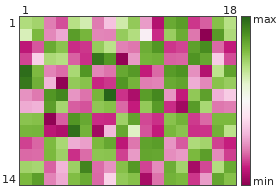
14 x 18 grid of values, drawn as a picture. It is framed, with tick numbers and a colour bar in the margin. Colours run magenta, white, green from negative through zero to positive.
Average level on the scale: 50%. Grain: checkered. Seam: none. Slope: none. Odd rows or columns: none. Histogram: two levels.
